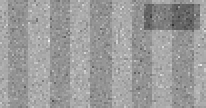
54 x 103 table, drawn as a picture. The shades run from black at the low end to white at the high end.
Ninth with the lowest average: top right. Stripes: upright, repeating 5 times. Average level on the scale: 60%. Odd patch: lower, in the top right.
